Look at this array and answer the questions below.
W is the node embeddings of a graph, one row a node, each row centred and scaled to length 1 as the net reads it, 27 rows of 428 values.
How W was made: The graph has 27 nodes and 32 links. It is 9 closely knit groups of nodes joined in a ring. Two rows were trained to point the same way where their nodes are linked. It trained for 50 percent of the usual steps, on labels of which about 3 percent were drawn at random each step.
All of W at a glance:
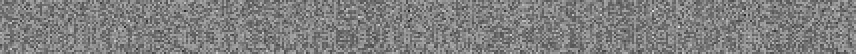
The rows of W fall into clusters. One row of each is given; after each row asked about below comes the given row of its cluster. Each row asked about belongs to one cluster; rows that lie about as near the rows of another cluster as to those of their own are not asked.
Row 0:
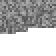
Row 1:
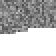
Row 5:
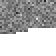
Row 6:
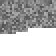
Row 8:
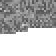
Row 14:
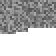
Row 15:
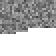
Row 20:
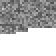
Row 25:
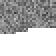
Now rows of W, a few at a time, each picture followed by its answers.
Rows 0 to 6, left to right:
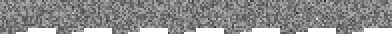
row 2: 6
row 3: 15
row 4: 1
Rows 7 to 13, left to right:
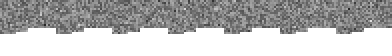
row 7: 1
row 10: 15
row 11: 0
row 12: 6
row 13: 25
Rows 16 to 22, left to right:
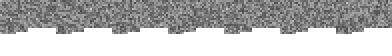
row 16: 20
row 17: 5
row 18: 20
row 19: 14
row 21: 14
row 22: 8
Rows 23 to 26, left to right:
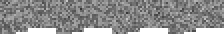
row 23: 8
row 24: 0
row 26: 5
